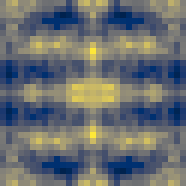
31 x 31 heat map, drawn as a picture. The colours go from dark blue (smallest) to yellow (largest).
Seam: none. Grain: streaks across. Mirror symmetry: left to right and top to bottom. Ninth with the highest average: centre. Slope: none. Stripes: horizontal, repeating 4 times.
